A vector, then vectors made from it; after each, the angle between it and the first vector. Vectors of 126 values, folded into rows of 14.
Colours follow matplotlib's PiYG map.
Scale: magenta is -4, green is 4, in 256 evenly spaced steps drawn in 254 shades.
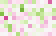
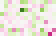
partly aligned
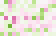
partly aligned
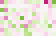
orthogonal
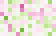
nearly opposite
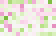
nearly opposite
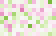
nearly opposite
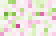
orthogonal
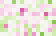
partly opposed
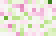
nearly opposite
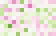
partly aligned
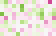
nearly parallel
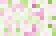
partly opposed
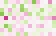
nearly parallel
